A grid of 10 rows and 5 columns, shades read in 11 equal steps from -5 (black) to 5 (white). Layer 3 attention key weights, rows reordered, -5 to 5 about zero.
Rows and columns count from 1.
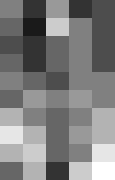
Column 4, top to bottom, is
-3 0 0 0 0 1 0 1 0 3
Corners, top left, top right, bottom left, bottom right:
0 -2 -1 5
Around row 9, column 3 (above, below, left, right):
-1 -3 3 0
